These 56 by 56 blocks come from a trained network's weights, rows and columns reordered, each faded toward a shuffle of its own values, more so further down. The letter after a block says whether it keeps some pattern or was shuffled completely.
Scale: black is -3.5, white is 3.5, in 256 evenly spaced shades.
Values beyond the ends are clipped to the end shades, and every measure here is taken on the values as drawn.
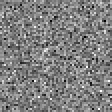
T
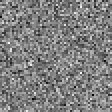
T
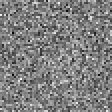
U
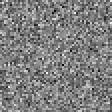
T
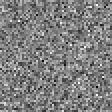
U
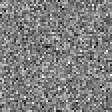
T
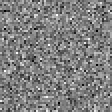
T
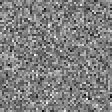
T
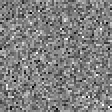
T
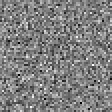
T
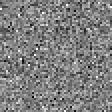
U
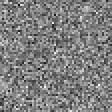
U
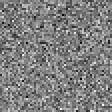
U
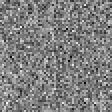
U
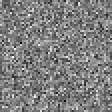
T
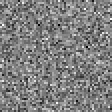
T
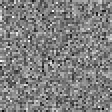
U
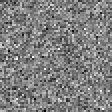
T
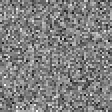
T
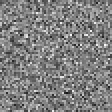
U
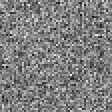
U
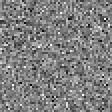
T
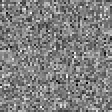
U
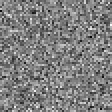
T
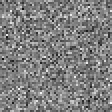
U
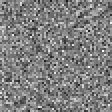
T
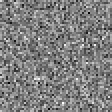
T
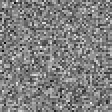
T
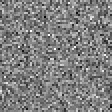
T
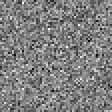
T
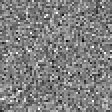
T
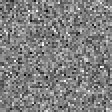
T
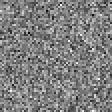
U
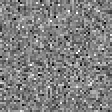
U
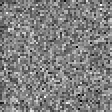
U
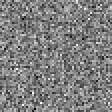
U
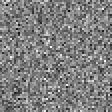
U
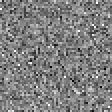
T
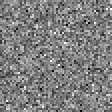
T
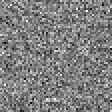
T
